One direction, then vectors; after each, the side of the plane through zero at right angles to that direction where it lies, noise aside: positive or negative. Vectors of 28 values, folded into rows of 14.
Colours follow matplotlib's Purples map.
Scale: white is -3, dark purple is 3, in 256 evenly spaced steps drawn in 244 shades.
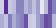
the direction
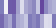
negative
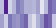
positive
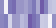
negative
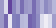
negative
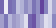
negative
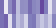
negative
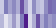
positive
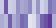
positive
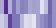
positive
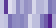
positive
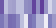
negative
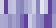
positive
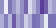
negative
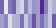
negative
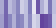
positive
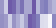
negative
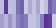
positive
